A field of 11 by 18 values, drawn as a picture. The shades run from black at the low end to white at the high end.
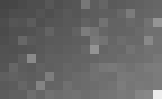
The values are skewed, with a long tail toward high values. The ninth with the highest average is the bottom right. Values rise toward the bottom right. There are no regular stripes.
